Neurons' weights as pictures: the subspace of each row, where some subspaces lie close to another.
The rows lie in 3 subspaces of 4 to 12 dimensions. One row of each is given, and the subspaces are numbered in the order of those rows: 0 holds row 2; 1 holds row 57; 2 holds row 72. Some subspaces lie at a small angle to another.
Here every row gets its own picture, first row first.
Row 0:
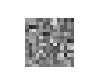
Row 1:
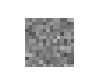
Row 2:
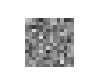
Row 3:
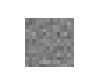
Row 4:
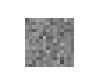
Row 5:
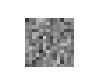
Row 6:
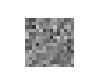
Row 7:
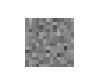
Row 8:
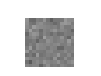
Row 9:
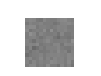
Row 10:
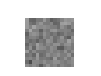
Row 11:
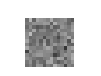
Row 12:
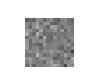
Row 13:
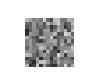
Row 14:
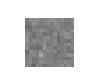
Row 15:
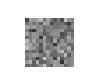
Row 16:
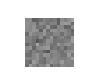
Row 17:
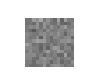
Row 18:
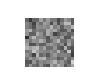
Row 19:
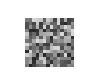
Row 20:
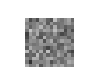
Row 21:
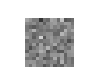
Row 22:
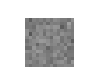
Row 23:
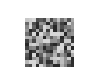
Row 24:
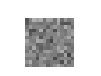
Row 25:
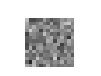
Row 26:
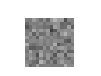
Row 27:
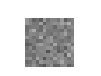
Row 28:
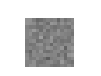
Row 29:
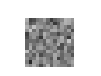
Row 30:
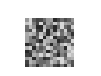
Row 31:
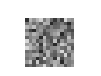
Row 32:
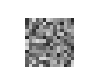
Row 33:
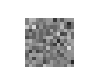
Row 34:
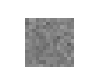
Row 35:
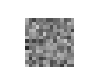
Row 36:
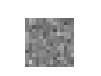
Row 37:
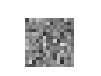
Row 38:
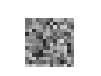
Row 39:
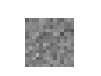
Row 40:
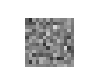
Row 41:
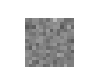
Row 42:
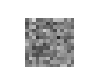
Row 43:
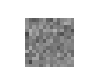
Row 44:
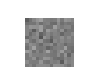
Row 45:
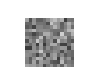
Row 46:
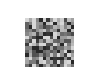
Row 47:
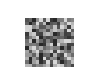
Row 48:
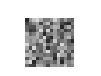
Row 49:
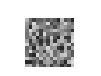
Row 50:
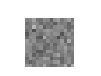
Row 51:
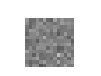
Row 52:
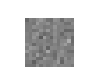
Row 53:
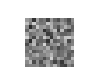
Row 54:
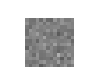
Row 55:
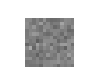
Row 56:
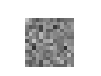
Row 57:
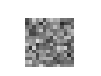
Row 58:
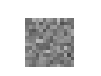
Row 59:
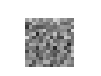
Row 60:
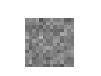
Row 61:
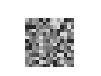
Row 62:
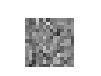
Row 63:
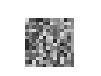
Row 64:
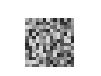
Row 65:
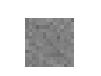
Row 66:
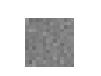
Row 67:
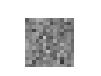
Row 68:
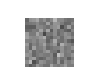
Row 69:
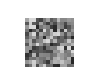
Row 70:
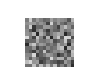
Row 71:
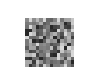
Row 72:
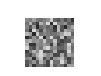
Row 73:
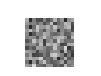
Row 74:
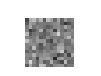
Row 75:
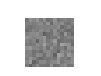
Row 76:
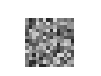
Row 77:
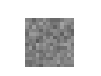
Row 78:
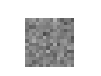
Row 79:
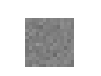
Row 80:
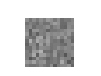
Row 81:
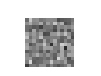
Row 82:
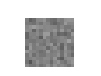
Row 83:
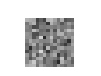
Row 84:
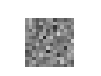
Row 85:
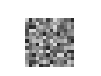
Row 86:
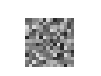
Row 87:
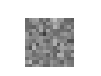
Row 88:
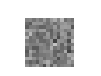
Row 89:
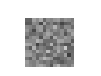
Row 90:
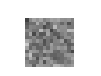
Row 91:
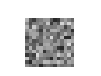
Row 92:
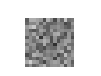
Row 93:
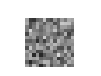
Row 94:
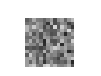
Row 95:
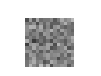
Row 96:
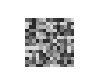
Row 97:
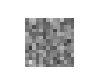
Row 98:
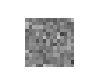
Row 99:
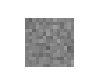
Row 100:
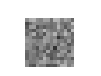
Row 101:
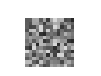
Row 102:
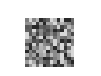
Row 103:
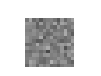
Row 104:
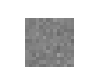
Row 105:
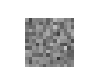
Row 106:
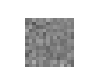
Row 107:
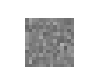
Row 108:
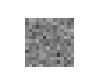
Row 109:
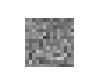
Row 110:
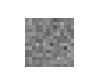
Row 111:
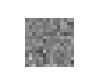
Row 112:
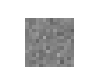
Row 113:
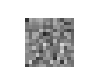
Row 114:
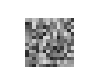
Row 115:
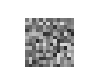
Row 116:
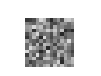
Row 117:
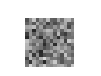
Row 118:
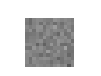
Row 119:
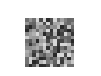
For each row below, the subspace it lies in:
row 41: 1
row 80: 2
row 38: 2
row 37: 1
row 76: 0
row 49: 2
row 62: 0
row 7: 0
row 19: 0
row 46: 2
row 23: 2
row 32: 2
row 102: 0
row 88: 2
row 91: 2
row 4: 1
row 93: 2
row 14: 2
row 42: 2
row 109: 2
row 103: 0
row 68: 1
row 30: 1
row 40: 2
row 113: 0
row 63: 1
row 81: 0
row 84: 1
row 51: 1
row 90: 2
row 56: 0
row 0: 0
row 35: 2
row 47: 2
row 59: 2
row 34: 2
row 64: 2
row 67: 1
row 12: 2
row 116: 0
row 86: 2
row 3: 2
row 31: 1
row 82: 0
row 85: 0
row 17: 0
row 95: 0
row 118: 1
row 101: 0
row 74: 0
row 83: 0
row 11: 2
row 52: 0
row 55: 1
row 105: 1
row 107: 1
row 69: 2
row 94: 2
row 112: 1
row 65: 2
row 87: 0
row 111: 2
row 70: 2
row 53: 2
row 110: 1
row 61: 1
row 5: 0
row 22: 2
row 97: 0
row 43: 0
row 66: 1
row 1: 2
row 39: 0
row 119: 1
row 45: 1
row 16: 0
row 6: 2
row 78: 0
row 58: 0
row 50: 2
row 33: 2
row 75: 1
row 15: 1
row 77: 1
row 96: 2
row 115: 1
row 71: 2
